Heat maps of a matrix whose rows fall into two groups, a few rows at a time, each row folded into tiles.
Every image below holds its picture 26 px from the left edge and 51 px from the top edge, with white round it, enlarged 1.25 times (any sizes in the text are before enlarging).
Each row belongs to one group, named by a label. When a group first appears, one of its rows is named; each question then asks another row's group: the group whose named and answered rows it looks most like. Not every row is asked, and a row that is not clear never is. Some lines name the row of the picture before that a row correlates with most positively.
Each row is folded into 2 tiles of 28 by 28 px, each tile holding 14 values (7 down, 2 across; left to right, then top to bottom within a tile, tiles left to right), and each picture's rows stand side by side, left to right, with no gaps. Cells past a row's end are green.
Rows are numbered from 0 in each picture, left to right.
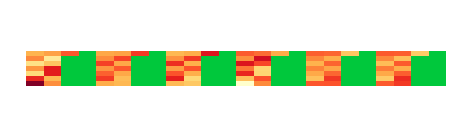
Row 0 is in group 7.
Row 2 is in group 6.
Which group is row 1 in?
6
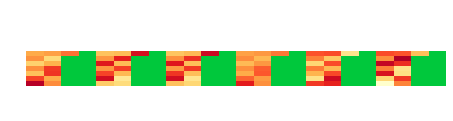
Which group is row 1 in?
6
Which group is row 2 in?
6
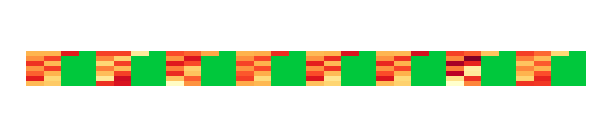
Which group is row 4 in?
6
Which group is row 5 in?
6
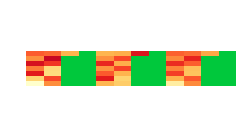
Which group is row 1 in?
6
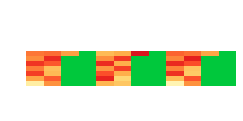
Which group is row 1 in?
6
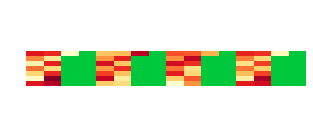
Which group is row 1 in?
6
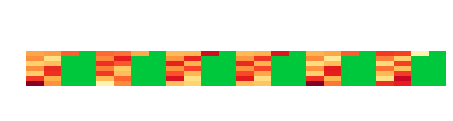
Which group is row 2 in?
6
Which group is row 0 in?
7
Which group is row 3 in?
6
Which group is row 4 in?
7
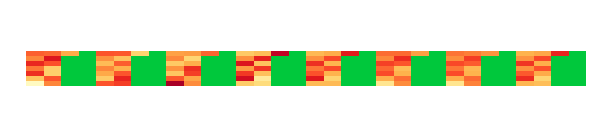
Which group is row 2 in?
7
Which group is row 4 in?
6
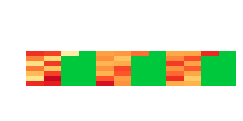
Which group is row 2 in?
6
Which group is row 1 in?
7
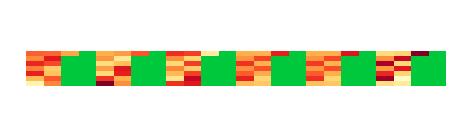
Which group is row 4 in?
6
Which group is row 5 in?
6
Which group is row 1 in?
7
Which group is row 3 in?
6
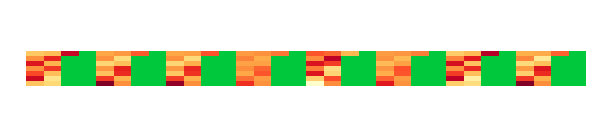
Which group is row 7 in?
7
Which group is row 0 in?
6
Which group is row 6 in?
6
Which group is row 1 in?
7
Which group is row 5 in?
7
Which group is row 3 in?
7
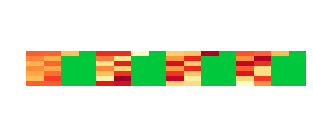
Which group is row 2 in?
6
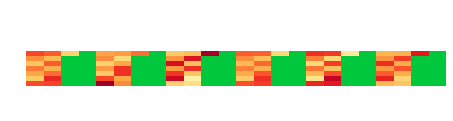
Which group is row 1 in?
7
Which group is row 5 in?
6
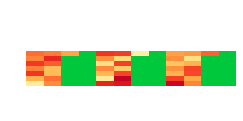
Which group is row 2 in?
7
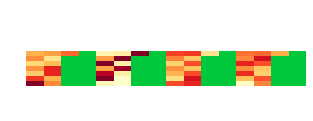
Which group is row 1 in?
6
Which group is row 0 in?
7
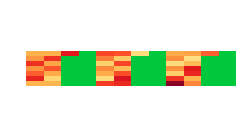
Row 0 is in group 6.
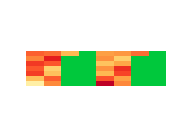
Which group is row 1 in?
7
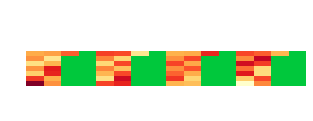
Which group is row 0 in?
7
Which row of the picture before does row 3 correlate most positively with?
0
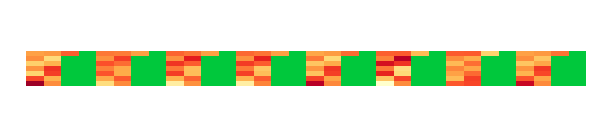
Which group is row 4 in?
7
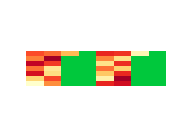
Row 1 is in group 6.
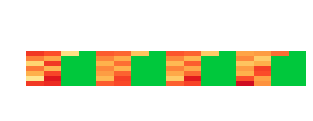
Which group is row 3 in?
7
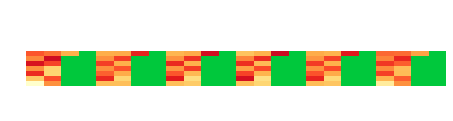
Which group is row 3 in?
6
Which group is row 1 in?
6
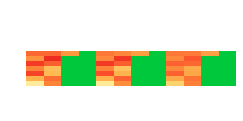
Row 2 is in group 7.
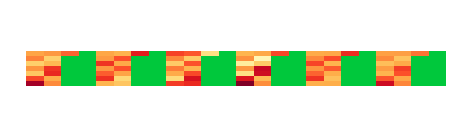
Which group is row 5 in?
7
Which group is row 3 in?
7
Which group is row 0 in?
7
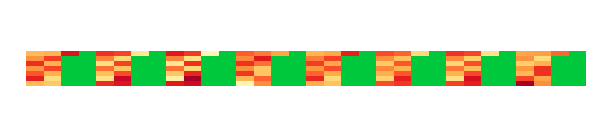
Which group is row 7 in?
7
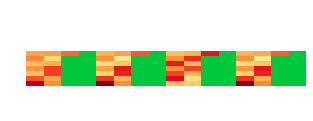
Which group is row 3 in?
7
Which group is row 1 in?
7
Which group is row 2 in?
6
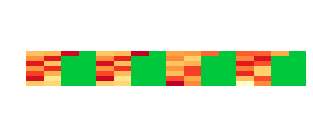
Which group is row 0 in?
6
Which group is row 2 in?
7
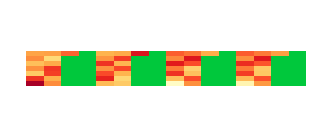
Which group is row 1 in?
6
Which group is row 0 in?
7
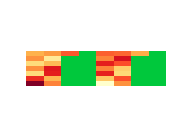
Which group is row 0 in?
7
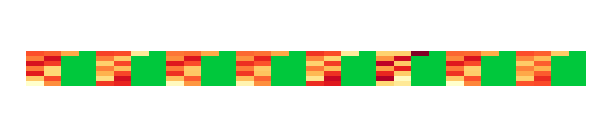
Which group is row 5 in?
6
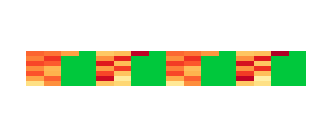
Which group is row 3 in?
6
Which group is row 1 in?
6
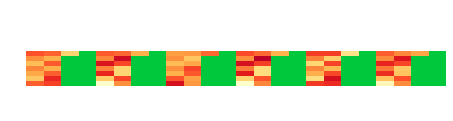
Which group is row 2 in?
7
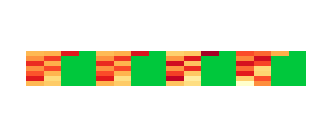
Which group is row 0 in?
6
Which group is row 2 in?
6
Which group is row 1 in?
6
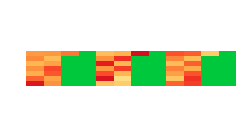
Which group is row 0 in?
7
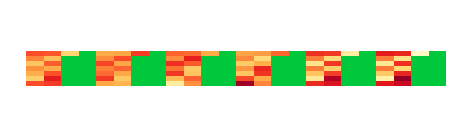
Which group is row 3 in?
7
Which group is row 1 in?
6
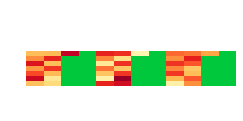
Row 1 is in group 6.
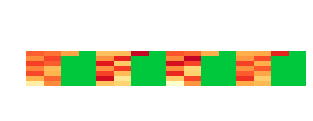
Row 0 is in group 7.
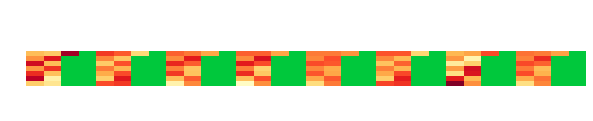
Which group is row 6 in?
7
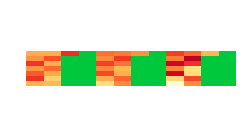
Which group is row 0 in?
6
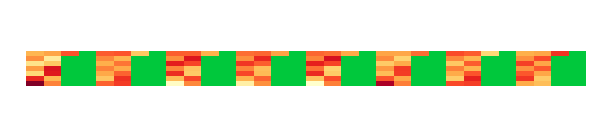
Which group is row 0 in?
7
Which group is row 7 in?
6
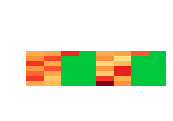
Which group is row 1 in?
7
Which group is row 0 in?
6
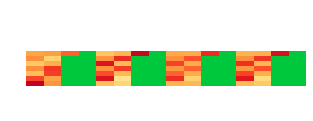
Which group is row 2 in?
6
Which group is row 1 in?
6
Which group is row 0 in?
7
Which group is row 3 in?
6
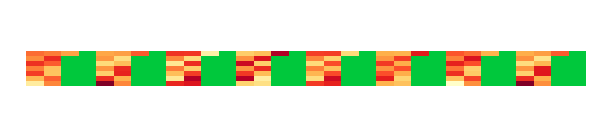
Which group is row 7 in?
7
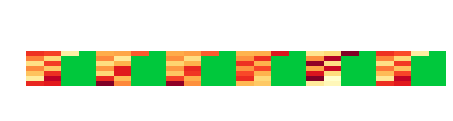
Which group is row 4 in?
6
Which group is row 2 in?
7
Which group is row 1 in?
7
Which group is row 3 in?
6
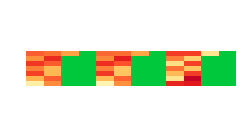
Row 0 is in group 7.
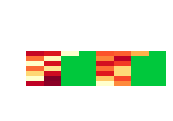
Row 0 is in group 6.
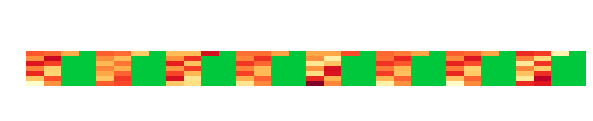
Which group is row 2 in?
6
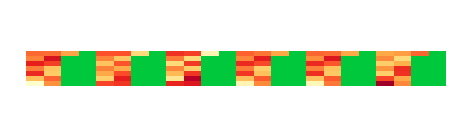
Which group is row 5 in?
7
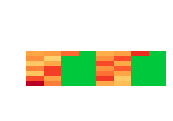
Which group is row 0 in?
7
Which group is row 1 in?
6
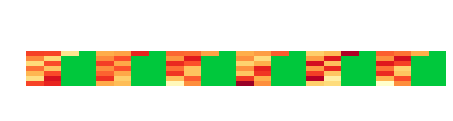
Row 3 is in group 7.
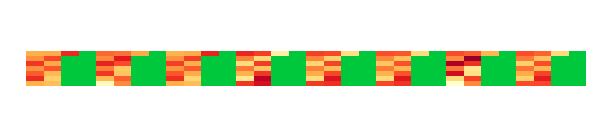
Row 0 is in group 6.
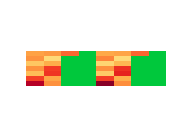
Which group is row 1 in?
7
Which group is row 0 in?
7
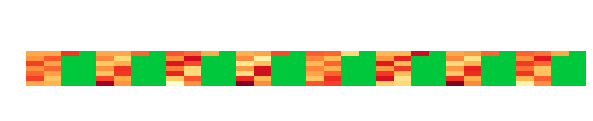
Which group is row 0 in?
6
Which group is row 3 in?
7
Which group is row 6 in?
7
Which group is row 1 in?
7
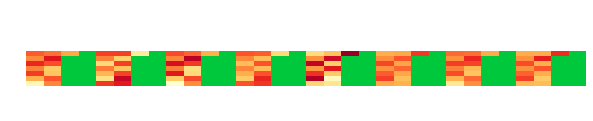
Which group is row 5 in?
6
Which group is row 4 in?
6
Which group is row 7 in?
6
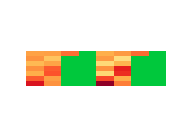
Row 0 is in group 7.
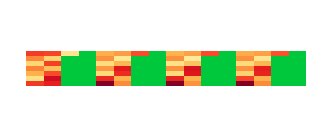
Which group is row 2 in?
7
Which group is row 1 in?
7
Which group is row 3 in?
7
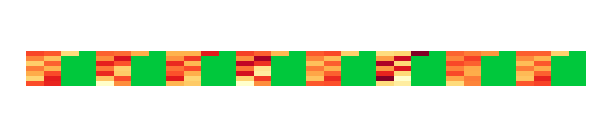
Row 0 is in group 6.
